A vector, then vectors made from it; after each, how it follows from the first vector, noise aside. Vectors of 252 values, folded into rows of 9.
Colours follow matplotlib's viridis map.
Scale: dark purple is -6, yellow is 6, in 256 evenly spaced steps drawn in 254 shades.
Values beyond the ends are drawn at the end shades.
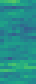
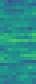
wrapped around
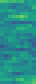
wrapped around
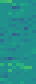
partly zeroed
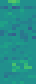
partly zeroed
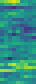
scaled up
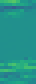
partly zeroed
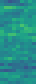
negated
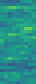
negated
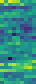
scaled up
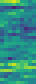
scaled up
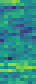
scaled up
